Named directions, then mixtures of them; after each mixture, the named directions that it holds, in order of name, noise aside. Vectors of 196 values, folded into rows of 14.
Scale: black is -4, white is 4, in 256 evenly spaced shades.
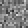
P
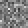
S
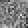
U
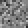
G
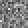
P, S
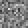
P, S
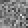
S, U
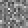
S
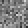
P, U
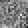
U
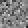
G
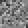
G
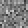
P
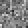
G, P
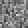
P
